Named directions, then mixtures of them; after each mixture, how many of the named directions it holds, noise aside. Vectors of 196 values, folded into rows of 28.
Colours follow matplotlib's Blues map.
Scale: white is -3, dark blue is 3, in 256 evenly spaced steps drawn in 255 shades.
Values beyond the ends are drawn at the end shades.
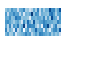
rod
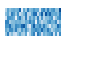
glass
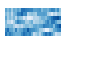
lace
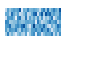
one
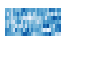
two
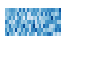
three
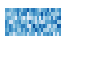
two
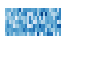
three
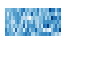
two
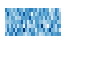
one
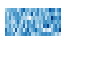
two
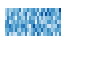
one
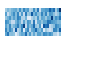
three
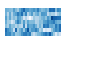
two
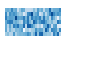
three
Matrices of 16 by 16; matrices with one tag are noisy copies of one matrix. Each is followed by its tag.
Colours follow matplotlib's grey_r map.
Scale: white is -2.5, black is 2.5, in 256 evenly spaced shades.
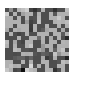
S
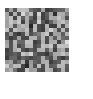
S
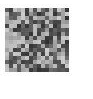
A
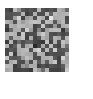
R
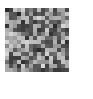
A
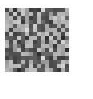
S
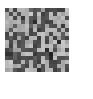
S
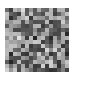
A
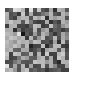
A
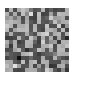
S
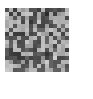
S
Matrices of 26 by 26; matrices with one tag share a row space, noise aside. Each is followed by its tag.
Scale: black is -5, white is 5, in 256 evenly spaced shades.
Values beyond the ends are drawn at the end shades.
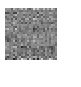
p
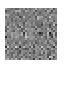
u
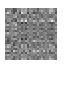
p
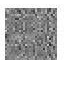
u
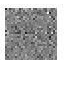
u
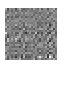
u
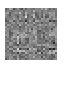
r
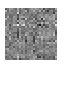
r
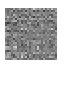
p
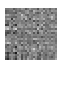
p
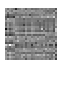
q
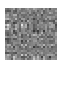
p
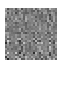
u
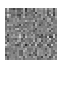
u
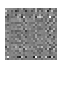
u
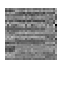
q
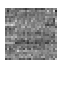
q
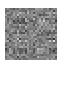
r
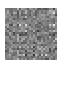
r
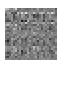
p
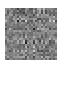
r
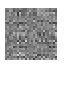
r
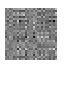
r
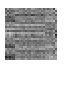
q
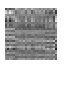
q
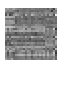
q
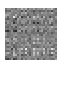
p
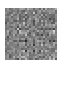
r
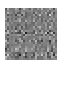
u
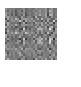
u
